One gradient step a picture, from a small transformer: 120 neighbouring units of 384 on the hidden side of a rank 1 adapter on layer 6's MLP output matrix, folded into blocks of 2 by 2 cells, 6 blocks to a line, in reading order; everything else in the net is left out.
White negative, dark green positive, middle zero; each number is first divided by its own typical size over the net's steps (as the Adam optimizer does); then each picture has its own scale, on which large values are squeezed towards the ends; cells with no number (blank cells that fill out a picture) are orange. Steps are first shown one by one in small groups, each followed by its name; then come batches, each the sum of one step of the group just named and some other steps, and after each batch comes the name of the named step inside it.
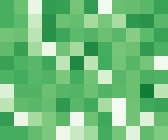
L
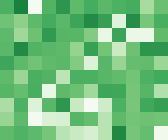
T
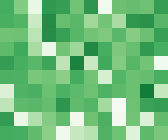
L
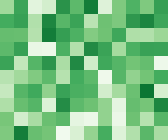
L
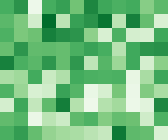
T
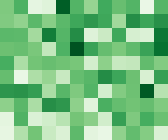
T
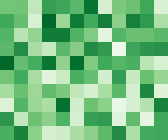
L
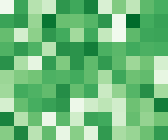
L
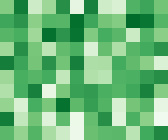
L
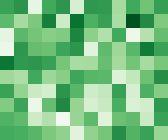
T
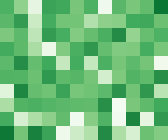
L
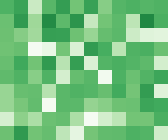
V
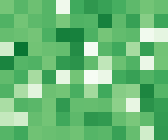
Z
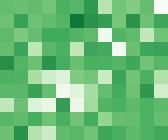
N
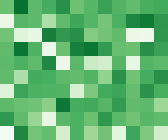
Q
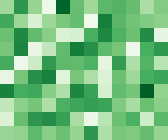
V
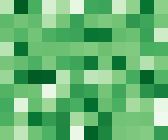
Z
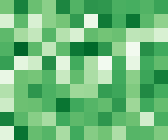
Q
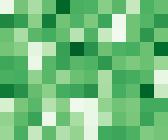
V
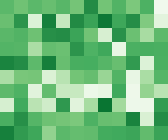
N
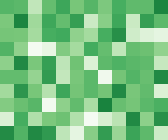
V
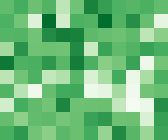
Z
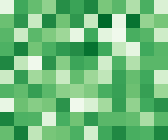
N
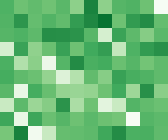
N
